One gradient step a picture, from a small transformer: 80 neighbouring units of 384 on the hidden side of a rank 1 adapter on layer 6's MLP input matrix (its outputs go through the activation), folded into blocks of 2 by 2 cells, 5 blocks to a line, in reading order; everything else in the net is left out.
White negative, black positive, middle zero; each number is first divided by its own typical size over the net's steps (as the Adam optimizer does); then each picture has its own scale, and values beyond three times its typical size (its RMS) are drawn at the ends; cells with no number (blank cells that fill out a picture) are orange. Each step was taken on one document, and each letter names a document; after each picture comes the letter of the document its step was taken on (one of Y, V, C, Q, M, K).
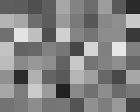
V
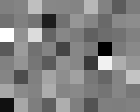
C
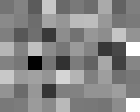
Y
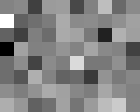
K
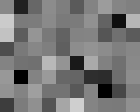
K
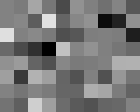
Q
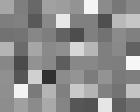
Q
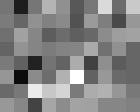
K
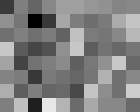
Q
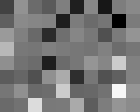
K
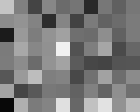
Y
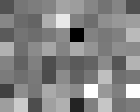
Q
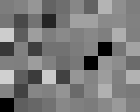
C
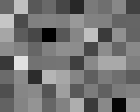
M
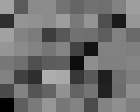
K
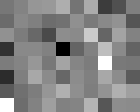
C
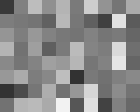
Q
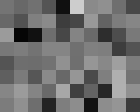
M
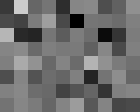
M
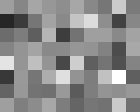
M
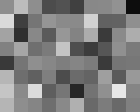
V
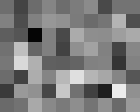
K
